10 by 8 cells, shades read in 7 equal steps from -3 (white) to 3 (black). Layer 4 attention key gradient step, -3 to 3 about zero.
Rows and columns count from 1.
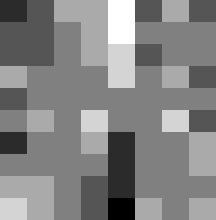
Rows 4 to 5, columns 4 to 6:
0 -2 0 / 0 0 0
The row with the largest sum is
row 7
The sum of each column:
3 0 -1 -4 -1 1 -4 0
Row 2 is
1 1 0 -1 -3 0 0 0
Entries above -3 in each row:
7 7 8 8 8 8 8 8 8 8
